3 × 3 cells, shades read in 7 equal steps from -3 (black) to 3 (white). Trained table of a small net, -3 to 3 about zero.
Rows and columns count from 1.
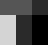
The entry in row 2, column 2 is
-2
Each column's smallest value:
-1 -2 -3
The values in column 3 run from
-3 to -2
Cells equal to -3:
2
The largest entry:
2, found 2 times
